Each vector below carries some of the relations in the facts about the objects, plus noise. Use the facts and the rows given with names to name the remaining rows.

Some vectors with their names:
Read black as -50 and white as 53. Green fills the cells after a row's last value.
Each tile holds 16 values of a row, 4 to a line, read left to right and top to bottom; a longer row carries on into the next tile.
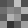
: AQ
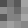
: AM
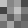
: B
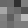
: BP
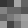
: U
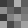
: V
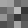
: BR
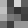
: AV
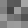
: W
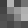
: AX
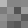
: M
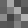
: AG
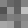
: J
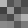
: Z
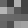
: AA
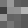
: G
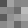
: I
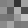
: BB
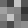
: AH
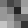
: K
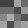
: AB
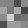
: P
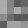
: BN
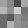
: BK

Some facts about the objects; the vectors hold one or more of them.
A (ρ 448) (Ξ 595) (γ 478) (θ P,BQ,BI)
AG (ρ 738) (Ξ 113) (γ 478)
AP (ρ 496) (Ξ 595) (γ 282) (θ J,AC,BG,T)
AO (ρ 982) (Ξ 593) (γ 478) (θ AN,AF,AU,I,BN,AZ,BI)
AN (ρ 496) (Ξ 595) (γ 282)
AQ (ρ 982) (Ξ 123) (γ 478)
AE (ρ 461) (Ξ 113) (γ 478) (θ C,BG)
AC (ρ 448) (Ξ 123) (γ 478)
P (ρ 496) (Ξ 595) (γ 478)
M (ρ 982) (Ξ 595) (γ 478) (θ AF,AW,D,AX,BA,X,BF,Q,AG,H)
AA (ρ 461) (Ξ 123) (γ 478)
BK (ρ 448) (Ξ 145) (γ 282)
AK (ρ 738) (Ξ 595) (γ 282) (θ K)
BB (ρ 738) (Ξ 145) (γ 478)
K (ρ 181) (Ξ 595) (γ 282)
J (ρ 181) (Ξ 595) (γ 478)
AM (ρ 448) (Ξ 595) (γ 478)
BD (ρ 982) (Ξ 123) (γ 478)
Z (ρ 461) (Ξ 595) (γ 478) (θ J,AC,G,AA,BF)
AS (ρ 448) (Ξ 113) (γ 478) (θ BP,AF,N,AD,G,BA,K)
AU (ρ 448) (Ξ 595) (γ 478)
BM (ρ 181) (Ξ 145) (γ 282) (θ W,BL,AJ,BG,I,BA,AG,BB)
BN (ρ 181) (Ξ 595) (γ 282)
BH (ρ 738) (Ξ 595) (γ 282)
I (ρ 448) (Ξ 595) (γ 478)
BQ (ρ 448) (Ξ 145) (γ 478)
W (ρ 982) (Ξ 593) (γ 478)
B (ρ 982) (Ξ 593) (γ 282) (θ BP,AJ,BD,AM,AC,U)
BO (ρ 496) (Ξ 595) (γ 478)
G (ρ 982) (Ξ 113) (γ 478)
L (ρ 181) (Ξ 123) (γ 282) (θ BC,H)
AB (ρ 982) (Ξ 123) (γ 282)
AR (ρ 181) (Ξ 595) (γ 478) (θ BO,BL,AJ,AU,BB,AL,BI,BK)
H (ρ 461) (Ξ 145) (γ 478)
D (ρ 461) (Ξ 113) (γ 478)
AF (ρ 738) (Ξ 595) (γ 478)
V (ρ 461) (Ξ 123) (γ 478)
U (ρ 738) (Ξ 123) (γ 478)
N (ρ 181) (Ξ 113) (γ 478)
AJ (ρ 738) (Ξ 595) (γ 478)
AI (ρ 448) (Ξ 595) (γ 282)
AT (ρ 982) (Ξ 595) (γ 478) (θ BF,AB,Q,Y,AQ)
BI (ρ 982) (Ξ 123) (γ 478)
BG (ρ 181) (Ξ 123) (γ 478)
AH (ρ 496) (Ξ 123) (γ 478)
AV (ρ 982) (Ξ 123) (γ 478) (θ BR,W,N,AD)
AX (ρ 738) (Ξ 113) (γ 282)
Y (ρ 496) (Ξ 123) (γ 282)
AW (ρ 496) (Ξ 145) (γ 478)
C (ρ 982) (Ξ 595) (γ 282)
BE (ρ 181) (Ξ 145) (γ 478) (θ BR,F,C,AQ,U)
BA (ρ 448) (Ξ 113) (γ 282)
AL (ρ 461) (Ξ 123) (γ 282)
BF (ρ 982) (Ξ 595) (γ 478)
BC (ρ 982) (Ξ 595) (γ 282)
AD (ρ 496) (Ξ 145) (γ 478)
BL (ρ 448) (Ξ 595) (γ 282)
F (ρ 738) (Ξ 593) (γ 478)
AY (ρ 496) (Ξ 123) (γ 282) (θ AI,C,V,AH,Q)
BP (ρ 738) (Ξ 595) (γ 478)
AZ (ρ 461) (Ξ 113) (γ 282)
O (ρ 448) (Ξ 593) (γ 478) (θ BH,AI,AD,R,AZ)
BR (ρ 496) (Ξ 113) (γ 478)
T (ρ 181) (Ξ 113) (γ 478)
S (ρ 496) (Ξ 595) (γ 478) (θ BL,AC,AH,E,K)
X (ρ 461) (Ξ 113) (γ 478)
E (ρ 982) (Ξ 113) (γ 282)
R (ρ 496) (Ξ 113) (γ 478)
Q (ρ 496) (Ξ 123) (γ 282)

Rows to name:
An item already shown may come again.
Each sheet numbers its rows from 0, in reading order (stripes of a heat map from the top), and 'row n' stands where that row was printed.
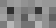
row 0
AO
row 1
AO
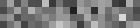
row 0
R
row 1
AL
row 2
K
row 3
AO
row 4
Y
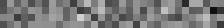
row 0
R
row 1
AM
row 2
AJ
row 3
B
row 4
BA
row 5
BF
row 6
H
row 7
S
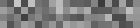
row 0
L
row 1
AT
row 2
BN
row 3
AF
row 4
F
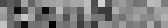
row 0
AK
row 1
AS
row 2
O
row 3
AV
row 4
BL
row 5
A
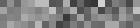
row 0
AU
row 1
AR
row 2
AG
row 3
AC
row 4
BF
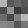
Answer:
Z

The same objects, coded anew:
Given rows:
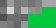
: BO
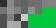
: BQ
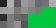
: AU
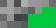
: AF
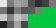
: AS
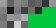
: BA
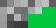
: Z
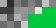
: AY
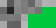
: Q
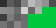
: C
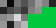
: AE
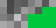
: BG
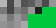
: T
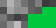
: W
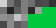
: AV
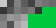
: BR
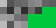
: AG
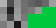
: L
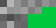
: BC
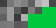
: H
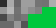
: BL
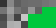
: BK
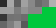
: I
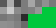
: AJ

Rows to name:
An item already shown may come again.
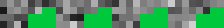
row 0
O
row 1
F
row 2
AM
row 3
R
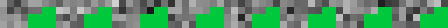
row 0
U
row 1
J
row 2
N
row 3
AM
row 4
BB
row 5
BI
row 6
B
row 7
H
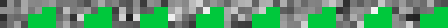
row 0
AI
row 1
AW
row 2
AD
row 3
AK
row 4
Z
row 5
AH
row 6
AY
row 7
F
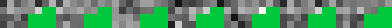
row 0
A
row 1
BC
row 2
U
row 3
BE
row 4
AT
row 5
A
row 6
BN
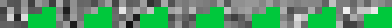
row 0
AD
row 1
L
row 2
AR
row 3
BN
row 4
BF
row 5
AC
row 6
AP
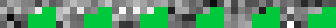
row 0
M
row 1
K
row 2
S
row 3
AO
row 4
T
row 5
BM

